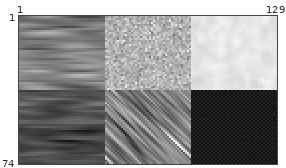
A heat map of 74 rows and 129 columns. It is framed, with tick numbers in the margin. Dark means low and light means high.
It is made of 2 by 3 panels. Panel 1,1: middling, streaked across. Panel 1,2: high, fine-grained. Panel 1,3: very high, blotchy, faint in contrast. Panel 2,1: low, streaked across. Panel 2,2: middling, slanting down to the right, strong in contrast. Panel 2,3: very low, checkered, faint in contrast.
